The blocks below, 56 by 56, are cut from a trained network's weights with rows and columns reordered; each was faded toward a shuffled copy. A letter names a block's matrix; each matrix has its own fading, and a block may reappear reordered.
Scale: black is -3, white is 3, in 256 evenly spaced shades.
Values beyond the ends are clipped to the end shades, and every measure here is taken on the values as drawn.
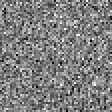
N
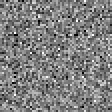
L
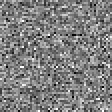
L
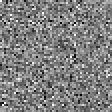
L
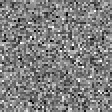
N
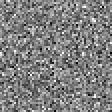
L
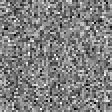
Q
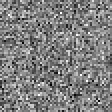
Q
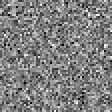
N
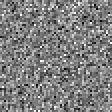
N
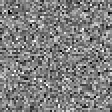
N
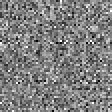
L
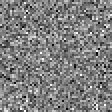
N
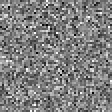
L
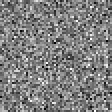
L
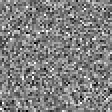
N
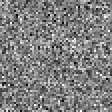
N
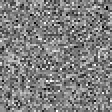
N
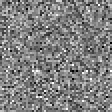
L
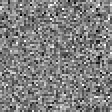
N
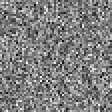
Q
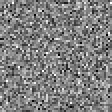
N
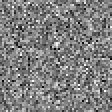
L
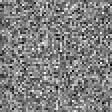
Q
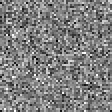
Q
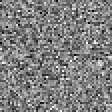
N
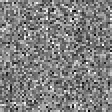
Q
